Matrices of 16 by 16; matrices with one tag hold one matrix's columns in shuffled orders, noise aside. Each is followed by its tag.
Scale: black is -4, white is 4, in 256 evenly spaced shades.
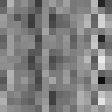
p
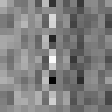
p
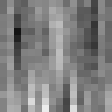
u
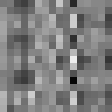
p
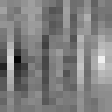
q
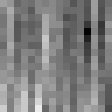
u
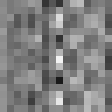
p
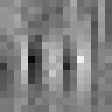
q
